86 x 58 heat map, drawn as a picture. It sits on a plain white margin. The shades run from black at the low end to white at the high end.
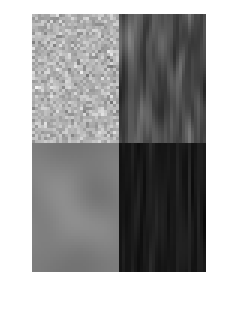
The table splits into 2 rows of 2 panels. Panel 1,1: high, fine-grained. Panel 1,2: low, streaked downward. Panel 2,1: middling, smooth, faint in contrast. Panel 2,2: very low, streaked downward, faint in contrast.
